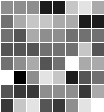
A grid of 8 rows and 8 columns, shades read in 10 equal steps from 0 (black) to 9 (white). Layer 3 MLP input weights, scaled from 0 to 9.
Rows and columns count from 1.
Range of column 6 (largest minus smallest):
8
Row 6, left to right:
9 0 5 8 7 1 3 4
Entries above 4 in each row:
6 5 3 1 5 4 4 5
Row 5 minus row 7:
1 3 4 -2 -1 4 4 0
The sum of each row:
38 38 35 31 43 37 30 44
